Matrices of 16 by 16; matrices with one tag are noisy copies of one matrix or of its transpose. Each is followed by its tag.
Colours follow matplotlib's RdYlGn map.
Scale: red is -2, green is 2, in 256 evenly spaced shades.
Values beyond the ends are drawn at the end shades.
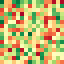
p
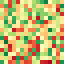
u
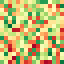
u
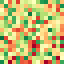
u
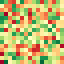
p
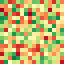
p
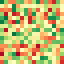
p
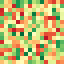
p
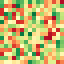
p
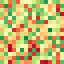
u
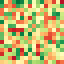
p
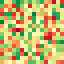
p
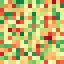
p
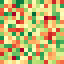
p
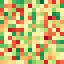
p
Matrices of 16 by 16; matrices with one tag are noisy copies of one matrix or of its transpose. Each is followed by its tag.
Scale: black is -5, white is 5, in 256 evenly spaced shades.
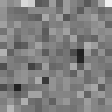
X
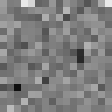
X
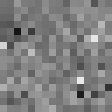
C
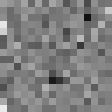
X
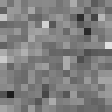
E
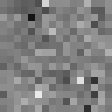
C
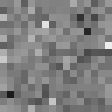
E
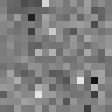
C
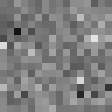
C
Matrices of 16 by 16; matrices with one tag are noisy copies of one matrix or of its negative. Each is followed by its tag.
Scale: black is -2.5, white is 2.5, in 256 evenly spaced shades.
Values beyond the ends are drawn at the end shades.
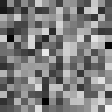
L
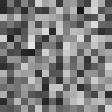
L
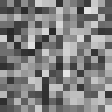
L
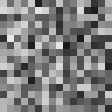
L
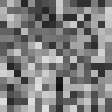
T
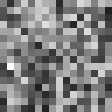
T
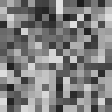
T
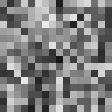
T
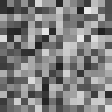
L
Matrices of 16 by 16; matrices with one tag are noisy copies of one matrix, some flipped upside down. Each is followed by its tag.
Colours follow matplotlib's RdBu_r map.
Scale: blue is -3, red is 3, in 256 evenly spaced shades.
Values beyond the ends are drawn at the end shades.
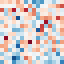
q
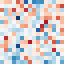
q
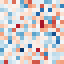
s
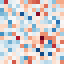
s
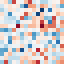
s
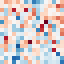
q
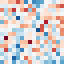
q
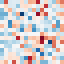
s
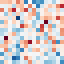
q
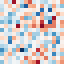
s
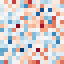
s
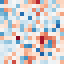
s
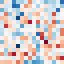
q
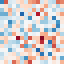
s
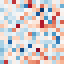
s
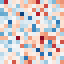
s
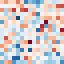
q
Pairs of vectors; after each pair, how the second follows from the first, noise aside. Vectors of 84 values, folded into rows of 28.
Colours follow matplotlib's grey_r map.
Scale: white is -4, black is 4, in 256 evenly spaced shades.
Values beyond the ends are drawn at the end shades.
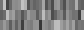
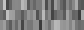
copied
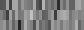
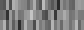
copied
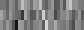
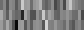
copied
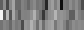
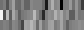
copied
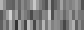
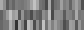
copied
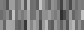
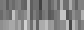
sign-scrambled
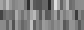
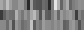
copied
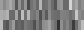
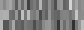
copied
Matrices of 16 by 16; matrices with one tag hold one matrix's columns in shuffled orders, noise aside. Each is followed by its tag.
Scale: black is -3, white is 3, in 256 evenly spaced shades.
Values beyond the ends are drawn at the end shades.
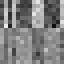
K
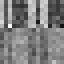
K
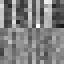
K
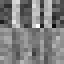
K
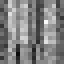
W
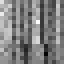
W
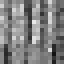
W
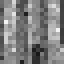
W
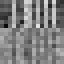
K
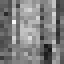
W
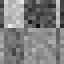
K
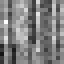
W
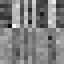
K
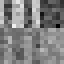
K
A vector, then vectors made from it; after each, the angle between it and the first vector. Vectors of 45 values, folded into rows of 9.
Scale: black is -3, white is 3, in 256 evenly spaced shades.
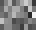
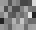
nearly opposite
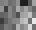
partly opposed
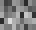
partly opposed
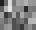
partly aligned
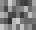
partly opposed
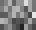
nearly parallel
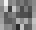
orthogonal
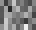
orthogonal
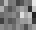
partly opposed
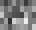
partly opposed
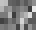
partly opposed
